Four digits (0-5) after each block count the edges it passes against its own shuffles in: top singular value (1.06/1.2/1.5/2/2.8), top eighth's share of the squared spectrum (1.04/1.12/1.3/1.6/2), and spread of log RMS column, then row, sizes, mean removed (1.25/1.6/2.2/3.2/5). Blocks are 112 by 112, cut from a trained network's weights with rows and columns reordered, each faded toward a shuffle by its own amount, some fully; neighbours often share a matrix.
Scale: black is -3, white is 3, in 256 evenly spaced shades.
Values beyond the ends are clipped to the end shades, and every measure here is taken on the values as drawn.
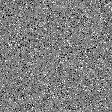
2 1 0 0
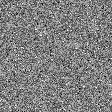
0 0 0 0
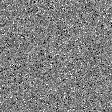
0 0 0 0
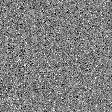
0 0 0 0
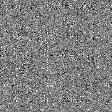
2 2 1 2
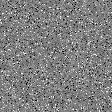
0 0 0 0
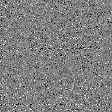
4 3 2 2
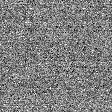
2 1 0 0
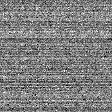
4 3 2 2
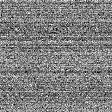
4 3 1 1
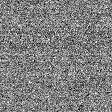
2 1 0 0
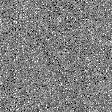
2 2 0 1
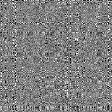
4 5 3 3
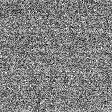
2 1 0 0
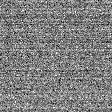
3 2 0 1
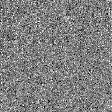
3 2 1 2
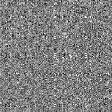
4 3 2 3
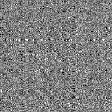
4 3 2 3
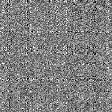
4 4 2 3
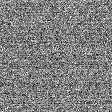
2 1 0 0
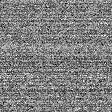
4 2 0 1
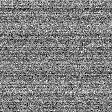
4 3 1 1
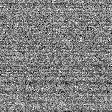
3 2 0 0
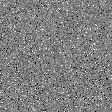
1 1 0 0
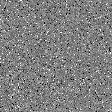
2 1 1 0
